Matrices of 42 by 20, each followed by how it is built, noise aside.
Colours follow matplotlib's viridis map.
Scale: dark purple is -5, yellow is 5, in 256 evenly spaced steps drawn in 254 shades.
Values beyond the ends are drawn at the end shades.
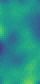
smooth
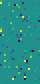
sparse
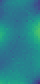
smooth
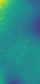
smooth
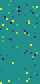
sparse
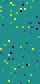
sparse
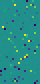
sparse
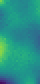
smooth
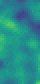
smooth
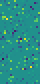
sparse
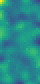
smooth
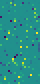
sparse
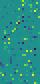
sparse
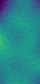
smooth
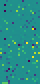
sparse
